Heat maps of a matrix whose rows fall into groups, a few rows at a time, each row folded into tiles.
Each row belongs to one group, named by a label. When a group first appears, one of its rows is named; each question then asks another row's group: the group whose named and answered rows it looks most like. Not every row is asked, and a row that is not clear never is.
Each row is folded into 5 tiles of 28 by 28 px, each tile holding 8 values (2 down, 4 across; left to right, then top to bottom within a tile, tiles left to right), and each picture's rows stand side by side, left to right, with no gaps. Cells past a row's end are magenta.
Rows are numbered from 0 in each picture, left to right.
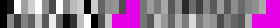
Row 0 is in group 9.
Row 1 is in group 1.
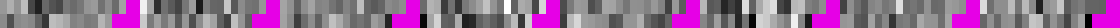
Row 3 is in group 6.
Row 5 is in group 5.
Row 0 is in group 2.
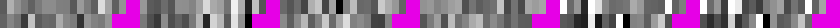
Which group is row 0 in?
6
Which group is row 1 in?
5
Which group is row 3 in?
1
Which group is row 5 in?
1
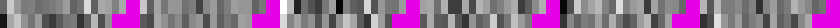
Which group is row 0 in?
6
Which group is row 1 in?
1
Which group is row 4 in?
9
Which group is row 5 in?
1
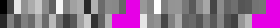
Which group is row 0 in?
9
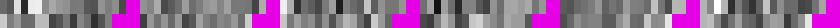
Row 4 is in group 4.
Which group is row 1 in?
6
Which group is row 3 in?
2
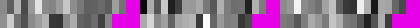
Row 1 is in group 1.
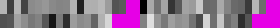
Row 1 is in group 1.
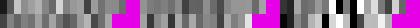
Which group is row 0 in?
9
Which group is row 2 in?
4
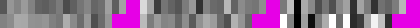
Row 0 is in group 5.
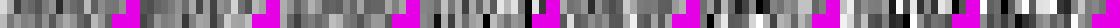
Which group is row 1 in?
4
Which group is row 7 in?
5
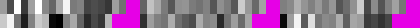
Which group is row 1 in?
6
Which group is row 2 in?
1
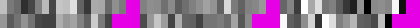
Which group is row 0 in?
5
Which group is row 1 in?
6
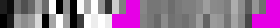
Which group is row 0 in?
4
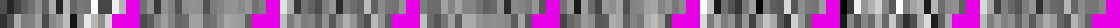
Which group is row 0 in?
4
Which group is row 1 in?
2
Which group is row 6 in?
9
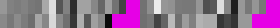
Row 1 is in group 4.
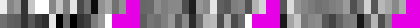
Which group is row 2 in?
6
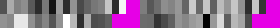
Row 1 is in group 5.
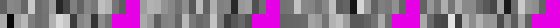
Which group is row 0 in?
2
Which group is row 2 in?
4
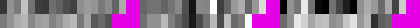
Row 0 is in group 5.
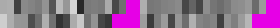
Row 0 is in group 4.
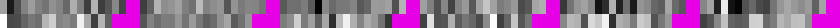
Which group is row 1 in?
9
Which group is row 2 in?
5
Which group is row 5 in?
2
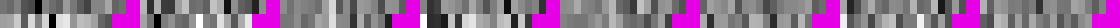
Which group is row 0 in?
5
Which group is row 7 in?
1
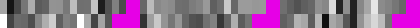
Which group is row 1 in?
6
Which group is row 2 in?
4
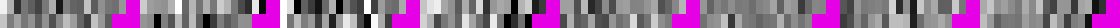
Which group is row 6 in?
4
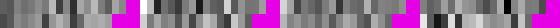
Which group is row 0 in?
4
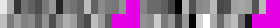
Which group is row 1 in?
5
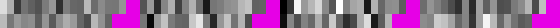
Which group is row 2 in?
9
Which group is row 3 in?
5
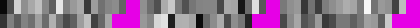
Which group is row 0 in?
9
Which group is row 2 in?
6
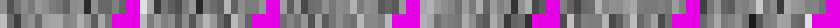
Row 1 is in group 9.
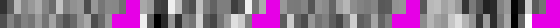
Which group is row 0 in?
9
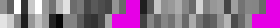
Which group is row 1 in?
9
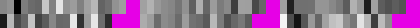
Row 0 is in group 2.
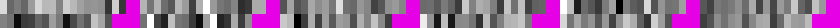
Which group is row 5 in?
4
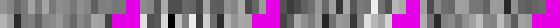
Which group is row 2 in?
4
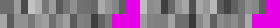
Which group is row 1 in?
5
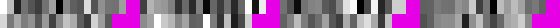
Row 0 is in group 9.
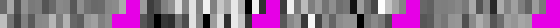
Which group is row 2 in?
6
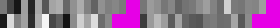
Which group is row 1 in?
6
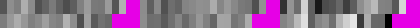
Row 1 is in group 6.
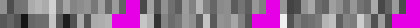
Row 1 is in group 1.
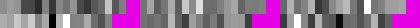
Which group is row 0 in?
5
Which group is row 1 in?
2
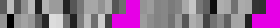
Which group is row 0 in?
2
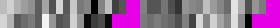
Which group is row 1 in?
5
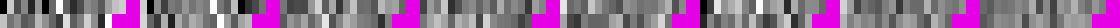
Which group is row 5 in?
9
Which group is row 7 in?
4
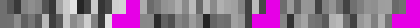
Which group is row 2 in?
2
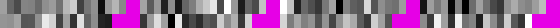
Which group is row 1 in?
6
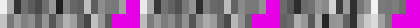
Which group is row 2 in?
4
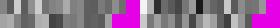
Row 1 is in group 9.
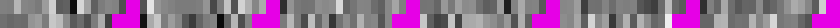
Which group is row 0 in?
4
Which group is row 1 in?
6
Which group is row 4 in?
5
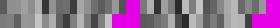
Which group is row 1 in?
2
